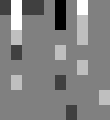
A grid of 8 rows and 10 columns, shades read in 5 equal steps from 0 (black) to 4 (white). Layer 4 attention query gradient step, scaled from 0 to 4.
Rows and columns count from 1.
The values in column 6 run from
0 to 3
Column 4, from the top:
1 2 2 2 2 2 2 2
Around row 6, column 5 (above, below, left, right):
2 2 2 1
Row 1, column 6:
0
